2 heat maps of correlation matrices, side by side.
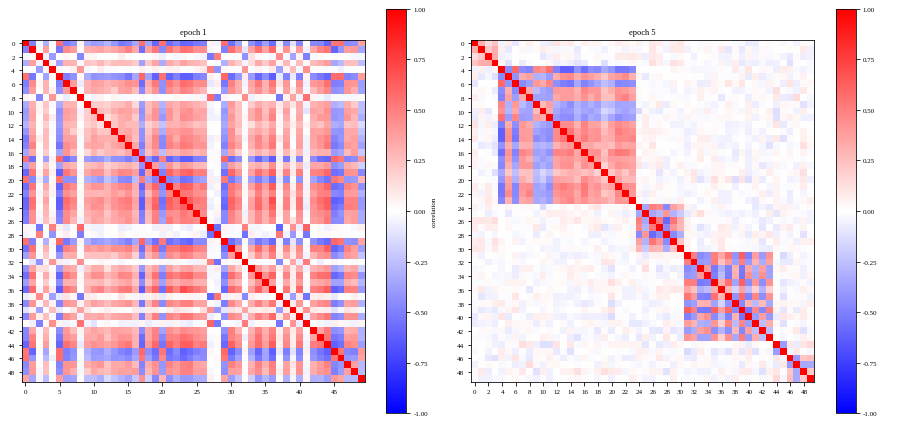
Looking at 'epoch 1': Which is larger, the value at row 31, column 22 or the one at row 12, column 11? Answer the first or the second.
the first
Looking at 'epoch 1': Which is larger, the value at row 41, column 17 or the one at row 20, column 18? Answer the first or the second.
the first
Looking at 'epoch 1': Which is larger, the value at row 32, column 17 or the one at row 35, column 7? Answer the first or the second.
the second
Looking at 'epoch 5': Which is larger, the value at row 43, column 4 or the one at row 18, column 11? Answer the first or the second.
the first
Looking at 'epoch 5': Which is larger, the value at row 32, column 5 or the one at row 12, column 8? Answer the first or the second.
the second
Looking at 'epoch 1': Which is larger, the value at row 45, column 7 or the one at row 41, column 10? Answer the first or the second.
the second
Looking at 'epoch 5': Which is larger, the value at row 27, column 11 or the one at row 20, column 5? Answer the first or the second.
the second
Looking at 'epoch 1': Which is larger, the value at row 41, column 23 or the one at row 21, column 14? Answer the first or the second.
the second
